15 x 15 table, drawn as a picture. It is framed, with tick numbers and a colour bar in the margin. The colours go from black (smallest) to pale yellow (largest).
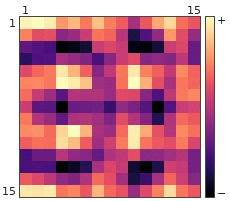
Horizontal stripes repeat 3 times down the table. There is no overall slope. The histogram is bell-shaped. Concentric rings centre on the middle left.
